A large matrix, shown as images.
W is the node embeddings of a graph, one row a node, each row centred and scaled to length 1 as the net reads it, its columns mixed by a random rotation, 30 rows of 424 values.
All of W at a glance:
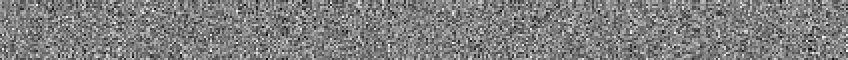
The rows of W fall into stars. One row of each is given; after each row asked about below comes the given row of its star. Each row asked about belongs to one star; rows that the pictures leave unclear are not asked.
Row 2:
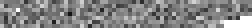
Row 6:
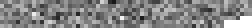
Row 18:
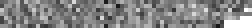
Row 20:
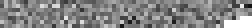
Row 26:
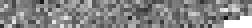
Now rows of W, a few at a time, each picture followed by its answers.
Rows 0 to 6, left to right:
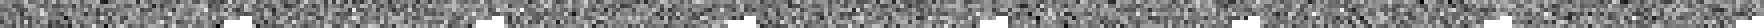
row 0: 18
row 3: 18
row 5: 6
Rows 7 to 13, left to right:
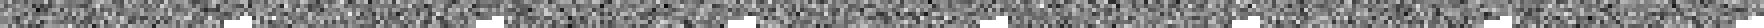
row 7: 6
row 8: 26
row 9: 18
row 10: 20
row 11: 18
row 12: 26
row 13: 20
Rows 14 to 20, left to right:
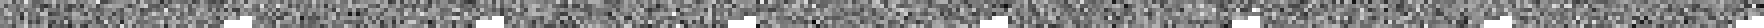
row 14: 18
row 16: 18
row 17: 20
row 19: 26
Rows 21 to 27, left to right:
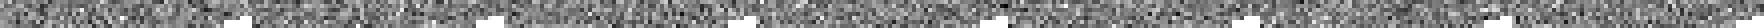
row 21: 6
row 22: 20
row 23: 2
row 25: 20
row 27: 2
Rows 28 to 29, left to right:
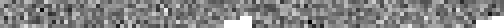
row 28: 2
